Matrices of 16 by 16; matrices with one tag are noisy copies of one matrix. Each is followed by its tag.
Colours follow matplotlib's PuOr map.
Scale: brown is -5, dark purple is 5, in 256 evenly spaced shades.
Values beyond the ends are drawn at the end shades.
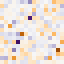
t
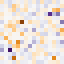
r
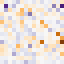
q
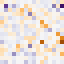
q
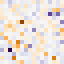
r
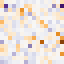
q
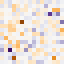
r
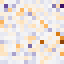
q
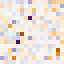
t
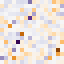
t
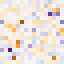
r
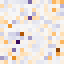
t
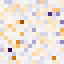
r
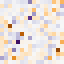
t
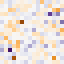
r
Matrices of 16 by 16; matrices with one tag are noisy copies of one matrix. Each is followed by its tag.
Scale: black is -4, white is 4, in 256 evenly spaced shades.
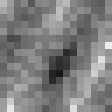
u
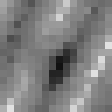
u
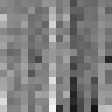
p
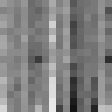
p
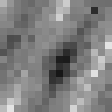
u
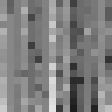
p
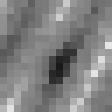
u
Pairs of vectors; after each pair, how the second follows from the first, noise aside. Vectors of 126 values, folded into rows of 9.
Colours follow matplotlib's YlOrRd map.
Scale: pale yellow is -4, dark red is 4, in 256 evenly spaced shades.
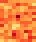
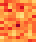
reversed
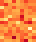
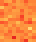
shrunk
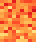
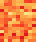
wrapped around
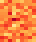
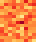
reversed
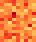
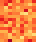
wrapped around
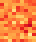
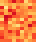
reversed
